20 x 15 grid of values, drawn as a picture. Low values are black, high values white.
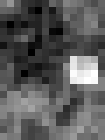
Roughest part: middle right. Grain: blotchy. Ninth with the highest average: middle right. Odd patch: higher, in the middle right.
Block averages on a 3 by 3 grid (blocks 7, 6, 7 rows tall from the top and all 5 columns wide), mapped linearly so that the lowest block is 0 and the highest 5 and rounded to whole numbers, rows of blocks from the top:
0 0 2
0 1 5
3 2 3
